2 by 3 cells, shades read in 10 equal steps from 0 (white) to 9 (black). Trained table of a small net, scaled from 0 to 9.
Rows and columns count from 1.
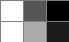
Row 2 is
0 3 8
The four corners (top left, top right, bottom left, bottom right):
0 9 0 8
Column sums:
0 9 17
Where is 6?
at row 1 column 2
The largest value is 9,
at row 1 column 3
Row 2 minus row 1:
0 -3 -1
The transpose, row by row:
0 0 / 6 3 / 9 8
